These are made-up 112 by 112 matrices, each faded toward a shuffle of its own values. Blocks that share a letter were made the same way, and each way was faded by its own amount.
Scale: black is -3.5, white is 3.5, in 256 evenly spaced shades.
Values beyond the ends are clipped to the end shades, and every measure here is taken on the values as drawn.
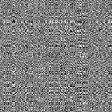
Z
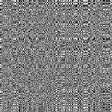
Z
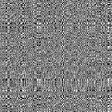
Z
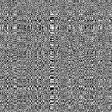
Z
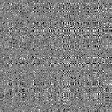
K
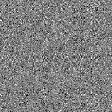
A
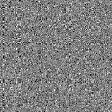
A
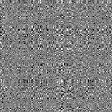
K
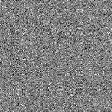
A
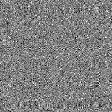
A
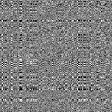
Z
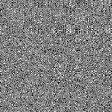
A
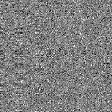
A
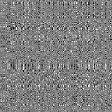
K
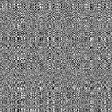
Z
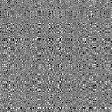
K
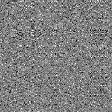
A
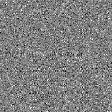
A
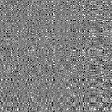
K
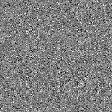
A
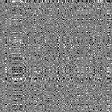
K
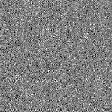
A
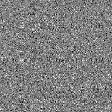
A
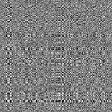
Z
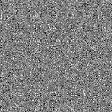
A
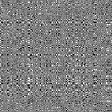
K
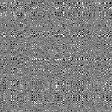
K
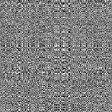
Z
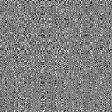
K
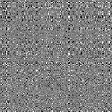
K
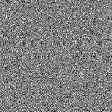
A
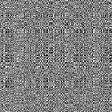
Z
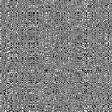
K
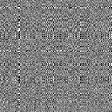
Z
